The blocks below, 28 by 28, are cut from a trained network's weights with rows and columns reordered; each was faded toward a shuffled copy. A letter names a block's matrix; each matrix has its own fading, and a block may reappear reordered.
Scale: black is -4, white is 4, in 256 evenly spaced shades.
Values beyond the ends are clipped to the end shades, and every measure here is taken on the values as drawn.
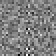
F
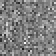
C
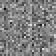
C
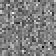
C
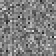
C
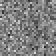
C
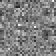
F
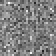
C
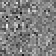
F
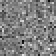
F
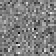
F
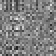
F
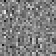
F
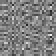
F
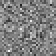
F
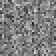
C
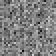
C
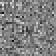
F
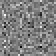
F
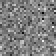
F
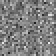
C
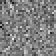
C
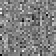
F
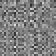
F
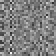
F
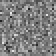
C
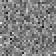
C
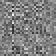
F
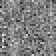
C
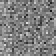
C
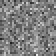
C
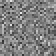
F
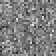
C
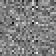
F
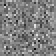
F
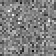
C
